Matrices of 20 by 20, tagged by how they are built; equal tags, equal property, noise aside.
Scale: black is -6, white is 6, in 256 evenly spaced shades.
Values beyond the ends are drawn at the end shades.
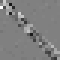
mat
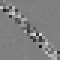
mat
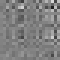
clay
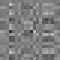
clay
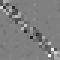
mat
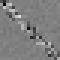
mat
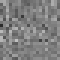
clay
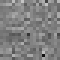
clay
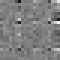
clay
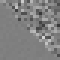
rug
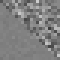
rug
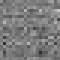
clay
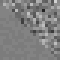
rug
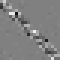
mat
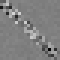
mat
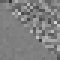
rug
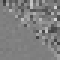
rug
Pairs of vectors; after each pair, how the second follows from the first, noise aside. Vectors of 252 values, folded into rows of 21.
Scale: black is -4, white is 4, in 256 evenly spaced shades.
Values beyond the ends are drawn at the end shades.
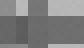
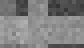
negated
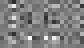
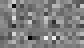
sign-scrambled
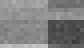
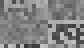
sign-scrambled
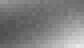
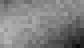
negated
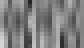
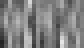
negated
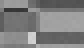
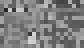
sign-scrambled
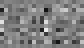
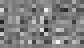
negated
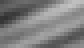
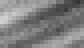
negated
